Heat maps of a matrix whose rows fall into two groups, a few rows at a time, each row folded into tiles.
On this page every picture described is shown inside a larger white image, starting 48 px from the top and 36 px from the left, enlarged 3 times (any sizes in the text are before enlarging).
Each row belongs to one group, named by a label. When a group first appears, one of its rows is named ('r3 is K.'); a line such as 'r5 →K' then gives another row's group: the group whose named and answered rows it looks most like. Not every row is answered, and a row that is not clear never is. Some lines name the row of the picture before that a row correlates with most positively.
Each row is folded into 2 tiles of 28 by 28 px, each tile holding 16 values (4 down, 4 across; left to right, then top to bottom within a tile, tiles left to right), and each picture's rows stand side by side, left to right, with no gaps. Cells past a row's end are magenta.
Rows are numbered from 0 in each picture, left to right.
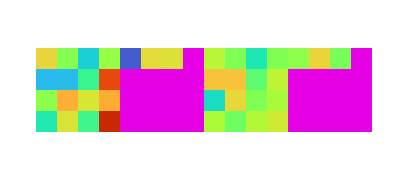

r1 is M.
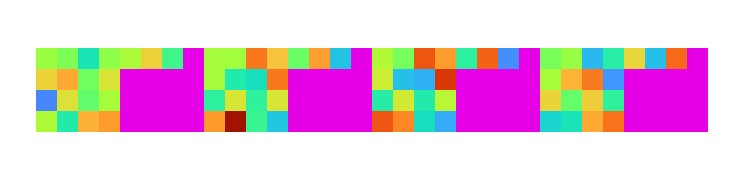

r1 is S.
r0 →M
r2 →S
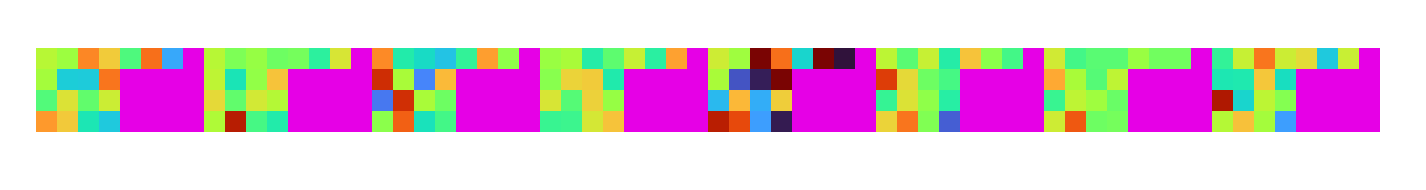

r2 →M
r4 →S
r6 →M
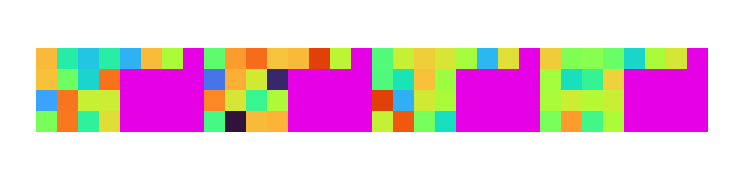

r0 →M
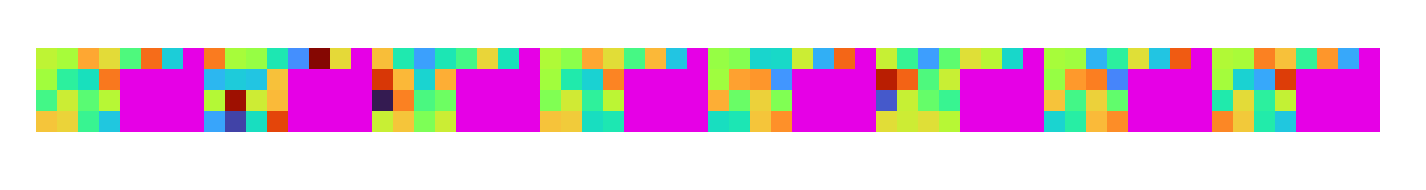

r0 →S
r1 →M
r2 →M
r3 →S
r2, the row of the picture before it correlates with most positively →0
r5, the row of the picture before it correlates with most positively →0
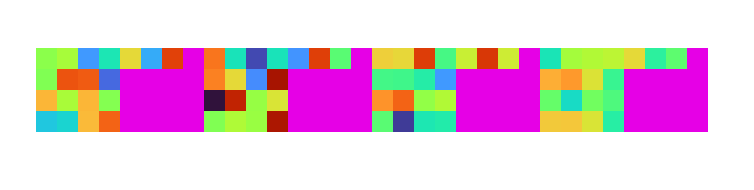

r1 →M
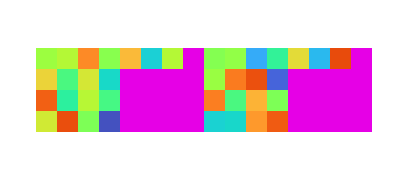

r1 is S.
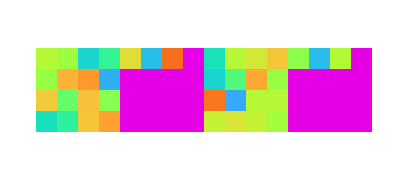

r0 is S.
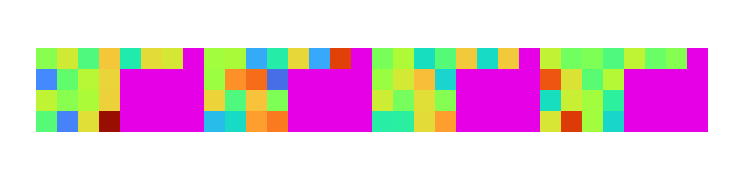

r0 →M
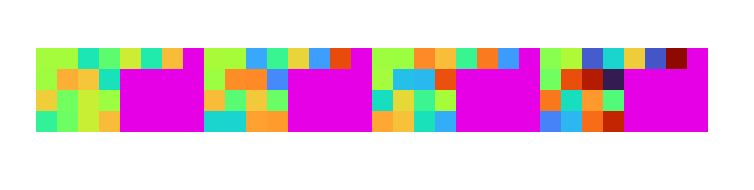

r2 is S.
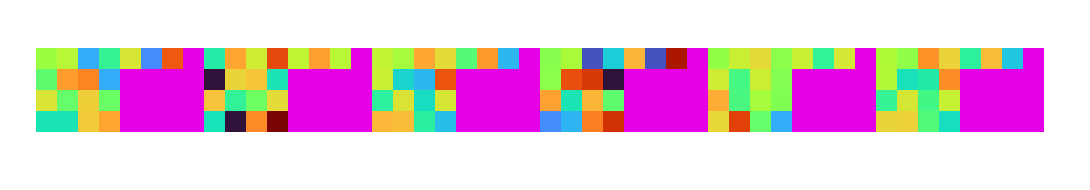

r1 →M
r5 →S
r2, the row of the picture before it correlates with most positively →2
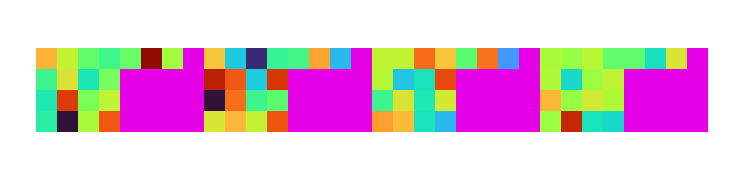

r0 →M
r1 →M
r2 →S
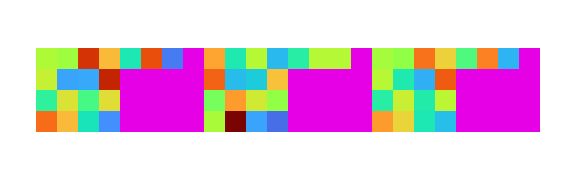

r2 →S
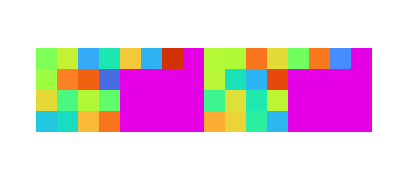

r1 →S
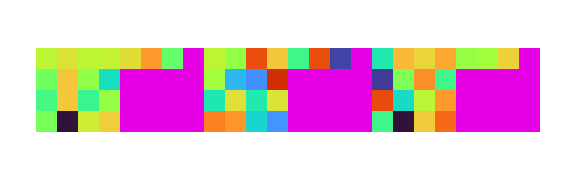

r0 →M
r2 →M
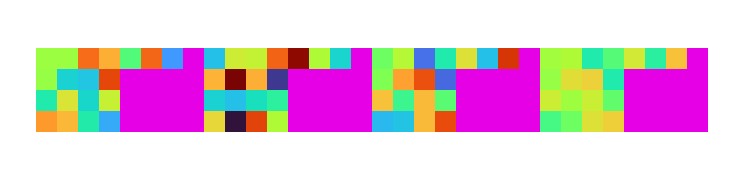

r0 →S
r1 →M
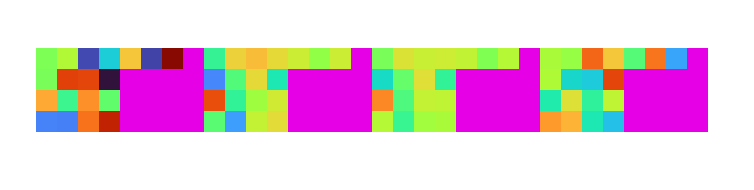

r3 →S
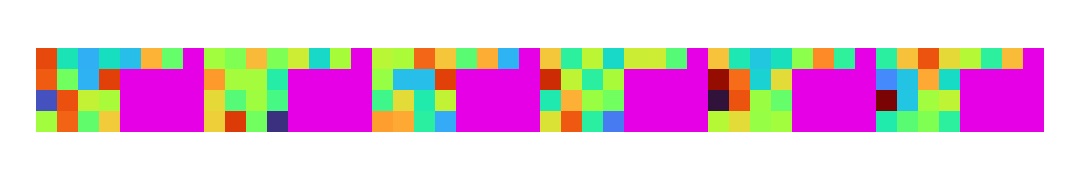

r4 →M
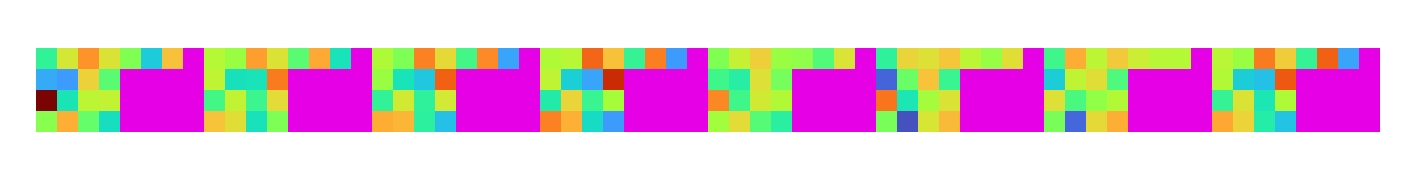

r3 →S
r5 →M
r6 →M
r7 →S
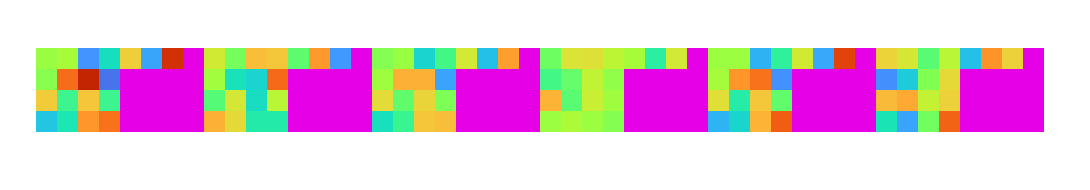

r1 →S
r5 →M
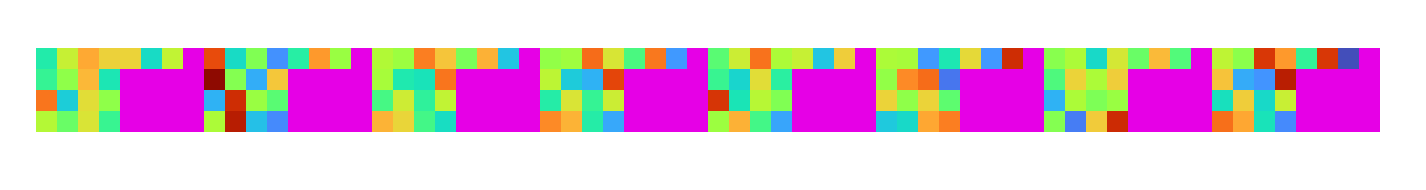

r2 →S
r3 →S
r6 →M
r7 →S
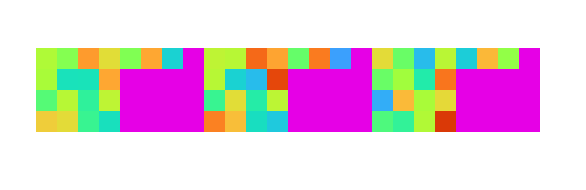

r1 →S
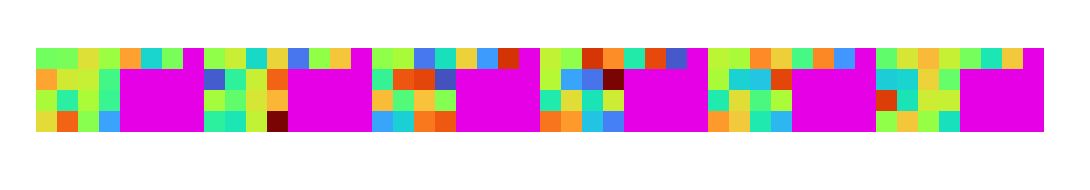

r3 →S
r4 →S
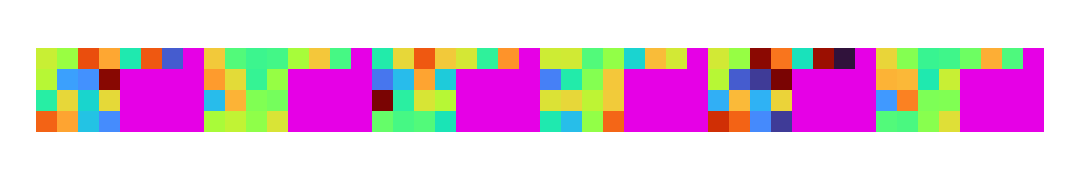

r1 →M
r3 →M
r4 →S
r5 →M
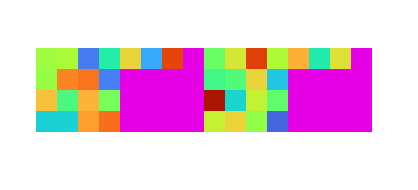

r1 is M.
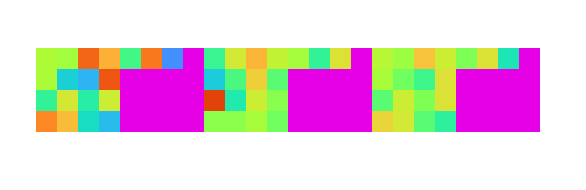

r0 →S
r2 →S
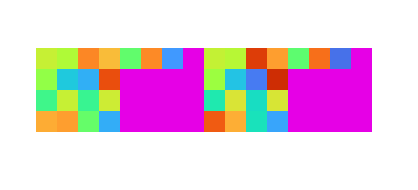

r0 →S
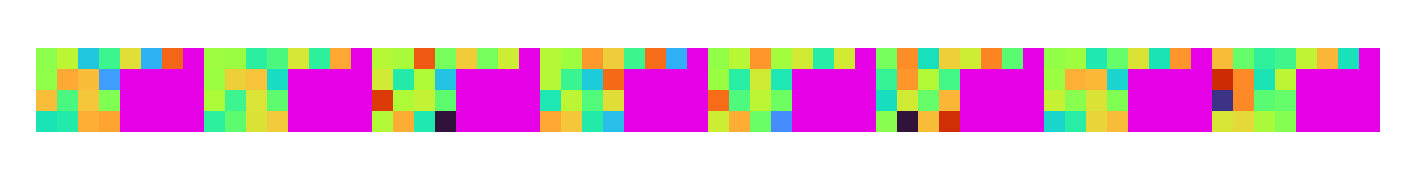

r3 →S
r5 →M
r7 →M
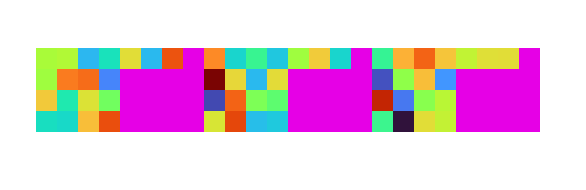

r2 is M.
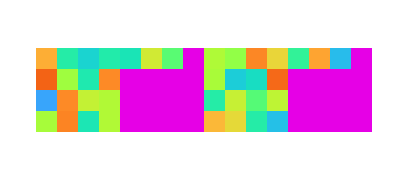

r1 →S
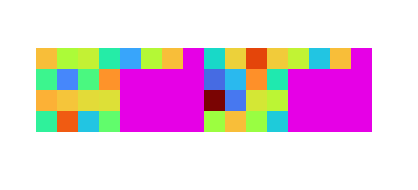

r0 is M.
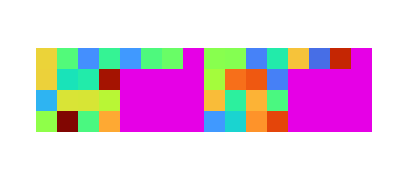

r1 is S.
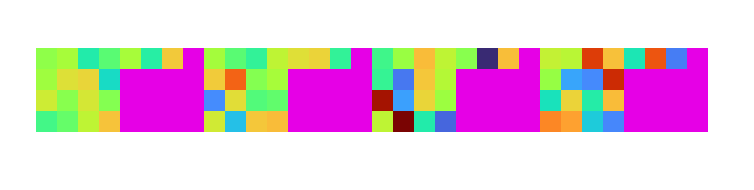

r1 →M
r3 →S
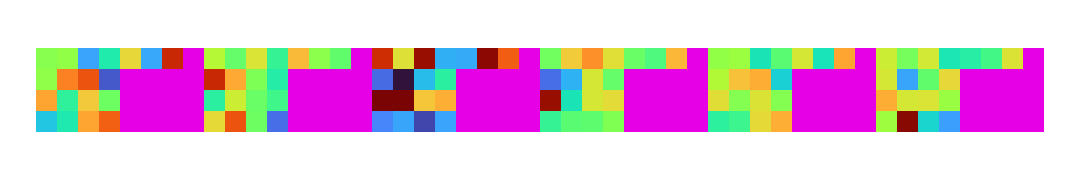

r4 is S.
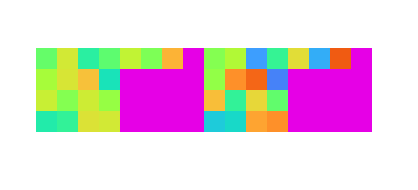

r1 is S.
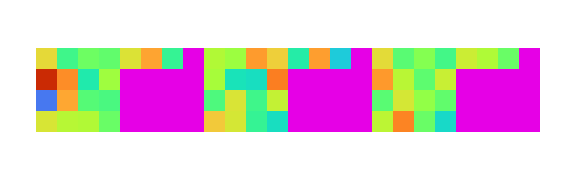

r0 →M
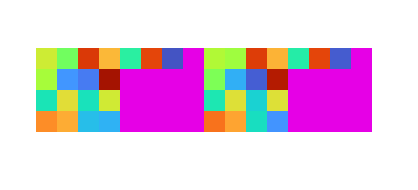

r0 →S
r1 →S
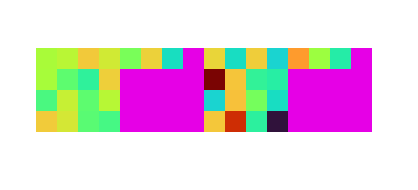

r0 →S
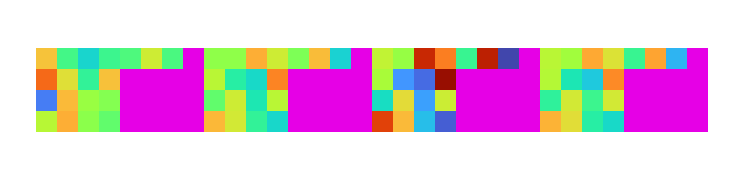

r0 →M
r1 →S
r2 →S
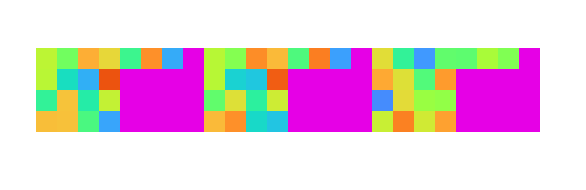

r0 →S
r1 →S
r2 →M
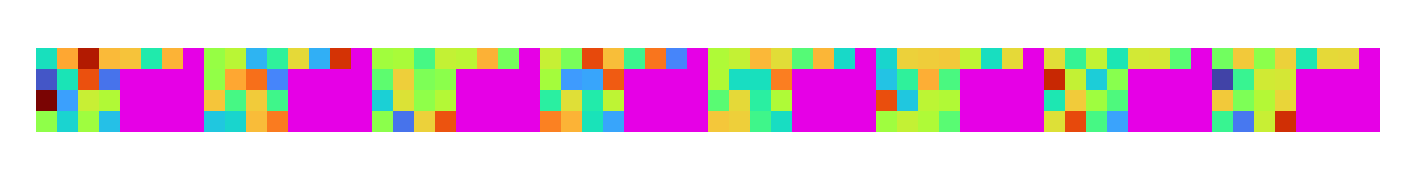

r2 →M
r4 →S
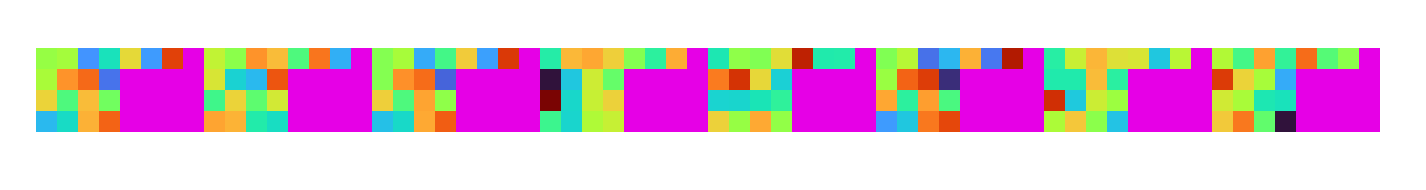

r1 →S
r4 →M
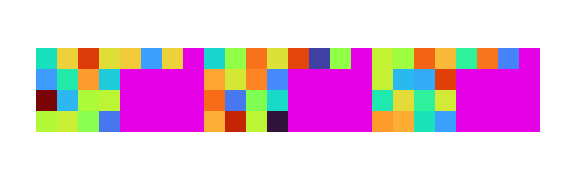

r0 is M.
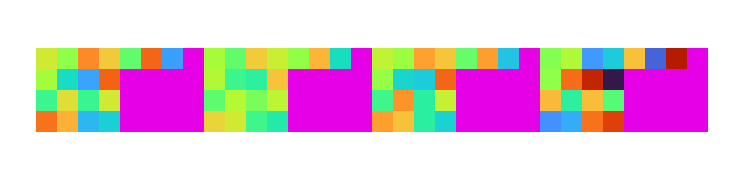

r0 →S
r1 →S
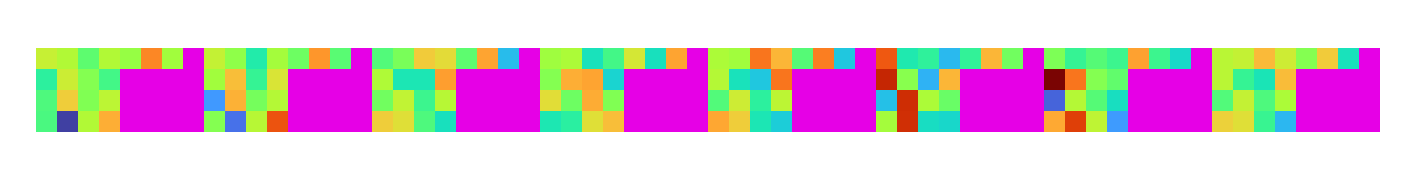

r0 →M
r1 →M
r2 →S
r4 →S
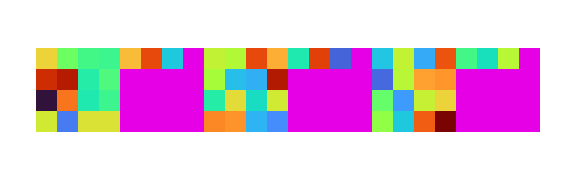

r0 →M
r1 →S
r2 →M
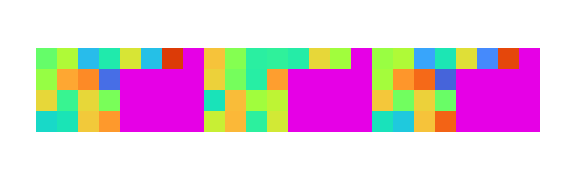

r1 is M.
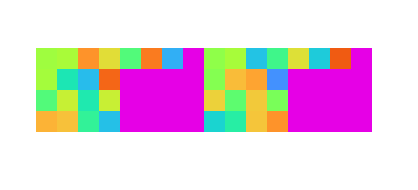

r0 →S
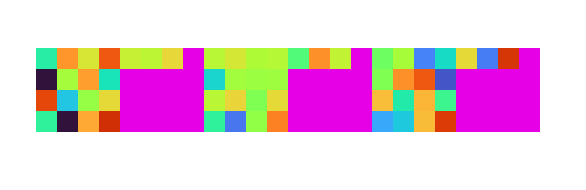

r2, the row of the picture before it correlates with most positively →1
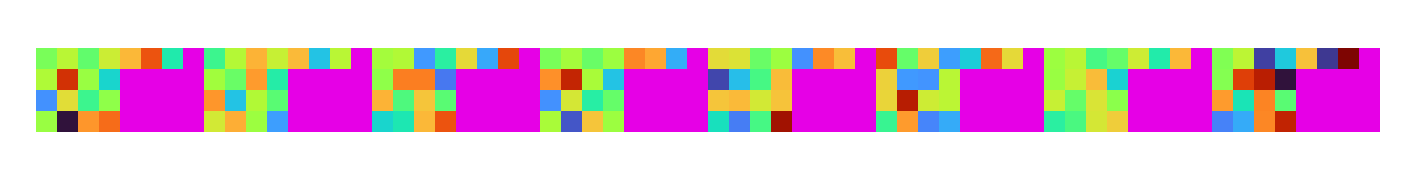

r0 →M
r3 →M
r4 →M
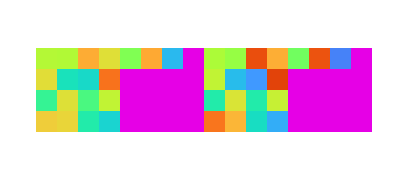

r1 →S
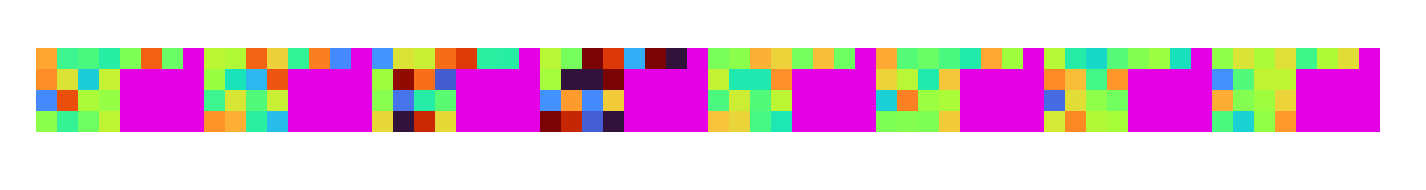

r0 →M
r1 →S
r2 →M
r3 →S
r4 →S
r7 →M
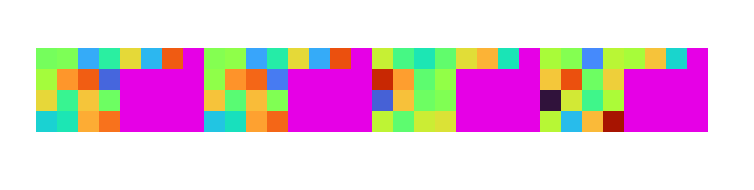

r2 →M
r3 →M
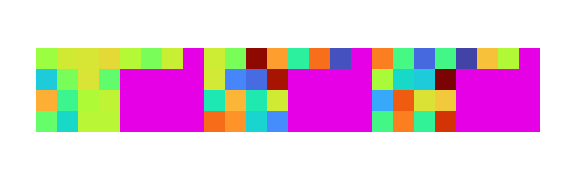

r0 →M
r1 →S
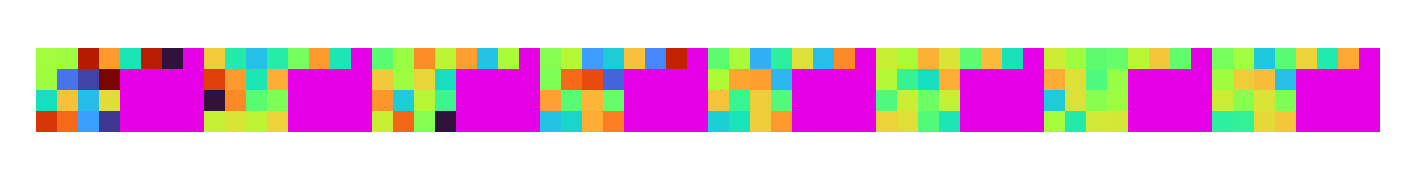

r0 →S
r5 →S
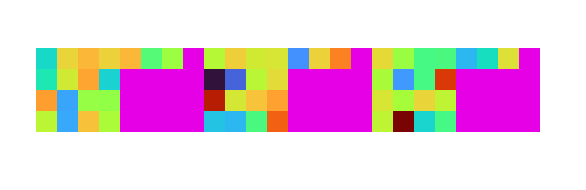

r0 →M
